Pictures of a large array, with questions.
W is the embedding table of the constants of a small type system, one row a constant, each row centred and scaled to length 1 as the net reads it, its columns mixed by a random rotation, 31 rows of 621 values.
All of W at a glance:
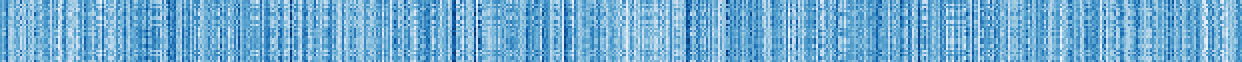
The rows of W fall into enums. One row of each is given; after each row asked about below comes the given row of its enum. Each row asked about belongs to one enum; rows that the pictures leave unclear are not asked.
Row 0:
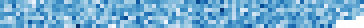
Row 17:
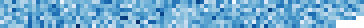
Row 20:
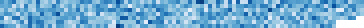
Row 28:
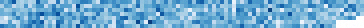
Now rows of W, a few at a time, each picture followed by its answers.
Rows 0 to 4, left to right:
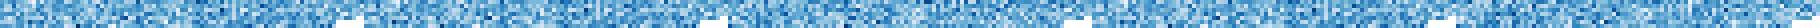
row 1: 0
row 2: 20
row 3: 0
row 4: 28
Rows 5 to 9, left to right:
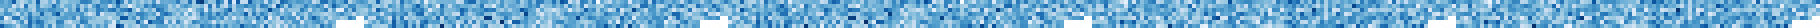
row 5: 20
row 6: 17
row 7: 17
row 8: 0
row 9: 0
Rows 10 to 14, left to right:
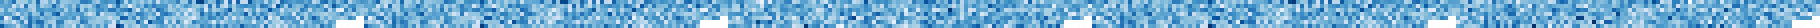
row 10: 20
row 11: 20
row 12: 0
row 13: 20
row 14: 17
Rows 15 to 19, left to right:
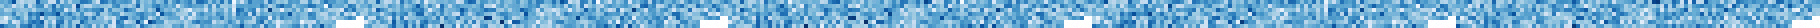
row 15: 28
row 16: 17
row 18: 28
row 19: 20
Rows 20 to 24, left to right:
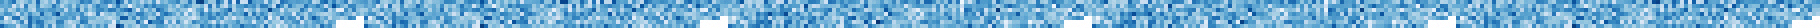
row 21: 20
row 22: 28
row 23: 28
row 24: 20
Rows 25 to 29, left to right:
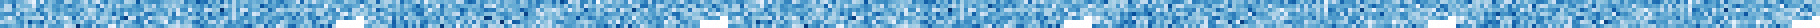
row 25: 0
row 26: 17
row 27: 0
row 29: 28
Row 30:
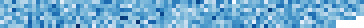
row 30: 17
